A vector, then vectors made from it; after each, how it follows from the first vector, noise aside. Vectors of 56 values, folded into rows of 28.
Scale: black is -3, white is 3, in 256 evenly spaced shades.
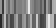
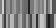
negated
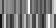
copied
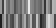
copied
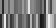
copied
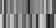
negated
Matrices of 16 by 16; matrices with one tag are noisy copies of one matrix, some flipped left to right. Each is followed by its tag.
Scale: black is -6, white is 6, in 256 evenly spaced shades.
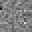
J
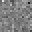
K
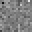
K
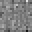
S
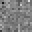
K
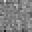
S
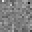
K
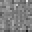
S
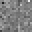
K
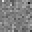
K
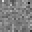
K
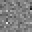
J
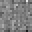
S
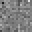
K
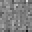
S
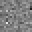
J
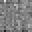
S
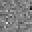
J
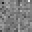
K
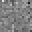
K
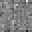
S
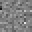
J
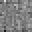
S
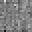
S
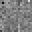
K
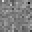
K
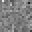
K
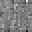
S
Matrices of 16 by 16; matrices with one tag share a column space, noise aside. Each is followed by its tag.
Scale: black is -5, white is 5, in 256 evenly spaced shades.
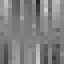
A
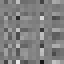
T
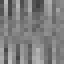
A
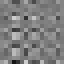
T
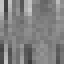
A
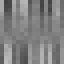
A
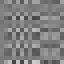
T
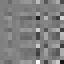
T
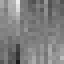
A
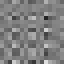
T
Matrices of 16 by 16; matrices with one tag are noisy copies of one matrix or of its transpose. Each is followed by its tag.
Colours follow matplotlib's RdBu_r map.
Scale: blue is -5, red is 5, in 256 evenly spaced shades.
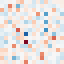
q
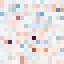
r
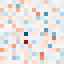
q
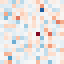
r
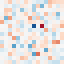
q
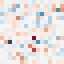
r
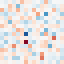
q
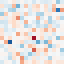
r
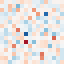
q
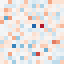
q
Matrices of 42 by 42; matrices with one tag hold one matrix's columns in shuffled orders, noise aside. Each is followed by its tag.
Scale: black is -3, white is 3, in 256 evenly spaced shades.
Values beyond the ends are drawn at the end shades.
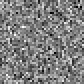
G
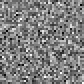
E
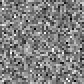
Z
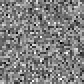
Z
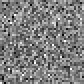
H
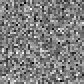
Z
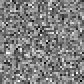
Z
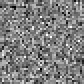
G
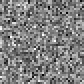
G
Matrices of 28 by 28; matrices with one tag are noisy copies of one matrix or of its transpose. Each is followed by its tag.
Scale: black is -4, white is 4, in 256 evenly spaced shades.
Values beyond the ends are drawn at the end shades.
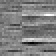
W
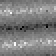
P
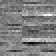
W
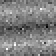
P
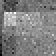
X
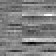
W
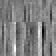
W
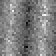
P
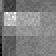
X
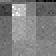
X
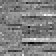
W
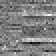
W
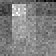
X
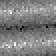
P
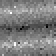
P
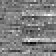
W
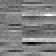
W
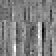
W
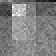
X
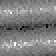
P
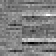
W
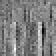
W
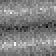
P
